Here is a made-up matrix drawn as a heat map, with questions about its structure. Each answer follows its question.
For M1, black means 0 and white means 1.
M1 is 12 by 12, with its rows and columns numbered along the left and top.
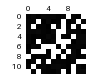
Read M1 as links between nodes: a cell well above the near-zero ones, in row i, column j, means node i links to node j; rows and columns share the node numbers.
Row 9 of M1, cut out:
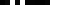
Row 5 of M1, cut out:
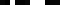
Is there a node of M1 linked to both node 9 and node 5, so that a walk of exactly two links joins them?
yes
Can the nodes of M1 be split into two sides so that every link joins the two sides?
no
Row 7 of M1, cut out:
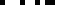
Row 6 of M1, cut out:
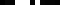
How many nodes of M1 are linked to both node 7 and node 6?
2
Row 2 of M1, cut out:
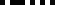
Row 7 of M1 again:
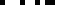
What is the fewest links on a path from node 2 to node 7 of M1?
1
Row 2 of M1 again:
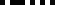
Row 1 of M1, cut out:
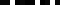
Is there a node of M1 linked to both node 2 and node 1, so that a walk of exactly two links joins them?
yes
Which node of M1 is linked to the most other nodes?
node 7
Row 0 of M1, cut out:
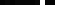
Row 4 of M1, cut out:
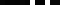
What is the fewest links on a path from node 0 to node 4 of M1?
3
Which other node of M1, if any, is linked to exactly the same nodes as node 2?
none
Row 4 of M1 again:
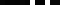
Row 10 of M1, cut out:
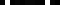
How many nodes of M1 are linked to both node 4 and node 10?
1
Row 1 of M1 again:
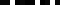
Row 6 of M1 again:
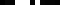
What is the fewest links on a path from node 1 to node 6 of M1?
2
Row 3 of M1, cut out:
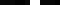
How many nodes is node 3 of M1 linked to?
2
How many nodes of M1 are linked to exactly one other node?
0
